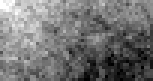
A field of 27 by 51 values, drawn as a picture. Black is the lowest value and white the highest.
The top left is the ninth with the highest average. The histogram is bell-shaped. The halves do not mirror each other. The field is mottled with small blotches. There are no regular stripes. Values rise toward the top left.
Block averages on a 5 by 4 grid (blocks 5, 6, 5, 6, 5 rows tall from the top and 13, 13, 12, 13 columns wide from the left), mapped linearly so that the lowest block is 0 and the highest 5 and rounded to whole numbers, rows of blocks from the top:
5433
4322
4321
3210
2200
